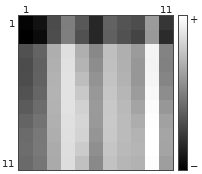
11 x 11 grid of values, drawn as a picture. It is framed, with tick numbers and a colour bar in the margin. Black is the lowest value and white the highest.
Seam: horizontal, 20% of the way down, the bottom part higher. Ninth with the lowest average: top left. Grain: streaks running down. Ninth with the highest average: bottom right.
